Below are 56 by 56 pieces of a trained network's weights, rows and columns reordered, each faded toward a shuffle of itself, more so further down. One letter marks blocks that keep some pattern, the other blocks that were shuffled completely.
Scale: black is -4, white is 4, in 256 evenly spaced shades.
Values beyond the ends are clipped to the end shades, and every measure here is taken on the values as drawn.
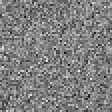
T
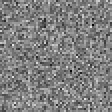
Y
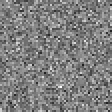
T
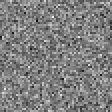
T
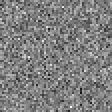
Y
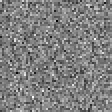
T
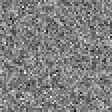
T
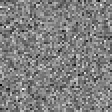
T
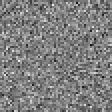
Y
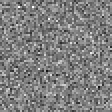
T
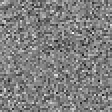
Y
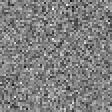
Y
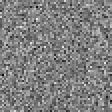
Y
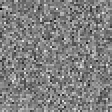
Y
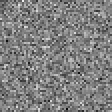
T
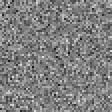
T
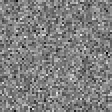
T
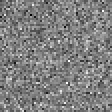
Y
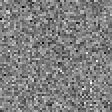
Y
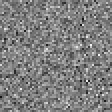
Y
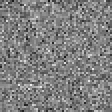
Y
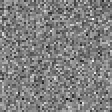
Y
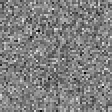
Y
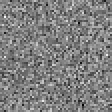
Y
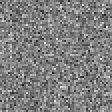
T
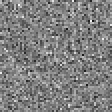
T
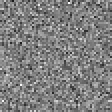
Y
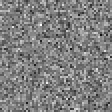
Y
